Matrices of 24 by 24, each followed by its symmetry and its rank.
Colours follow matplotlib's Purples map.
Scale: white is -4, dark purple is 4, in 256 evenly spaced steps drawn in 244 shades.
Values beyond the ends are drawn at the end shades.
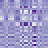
neither, rank two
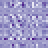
neither, rank three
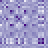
symmetric, rank three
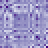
symmetric, rank three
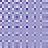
symmetric, rank one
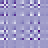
symmetric, rank one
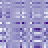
neither, rank two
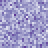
neither, full rank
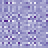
neither, rank three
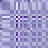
symmetric, rank two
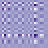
symmetric, rank one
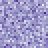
neither, full rank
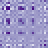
symmetric, rank two
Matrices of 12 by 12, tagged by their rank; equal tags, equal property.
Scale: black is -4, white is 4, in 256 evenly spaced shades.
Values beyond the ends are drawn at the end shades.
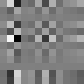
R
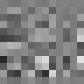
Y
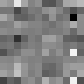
Y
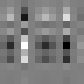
R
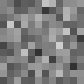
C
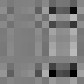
R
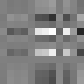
R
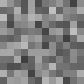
C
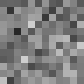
C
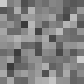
C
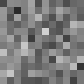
C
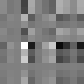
R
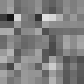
Y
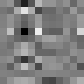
Y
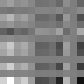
R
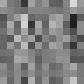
Y
